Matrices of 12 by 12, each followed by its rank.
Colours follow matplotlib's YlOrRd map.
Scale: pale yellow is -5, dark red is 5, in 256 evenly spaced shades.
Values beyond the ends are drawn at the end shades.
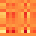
one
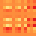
one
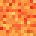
full rank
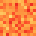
full rank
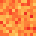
full rank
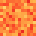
full rank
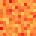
full rank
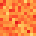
full rank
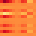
one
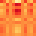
one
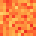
full rank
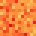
full rank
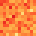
full rank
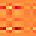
one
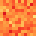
full rank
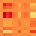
one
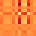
one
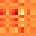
one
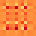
one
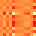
one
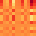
one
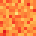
full rank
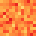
full rank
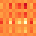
one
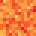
full rank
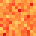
full rank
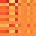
one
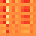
one
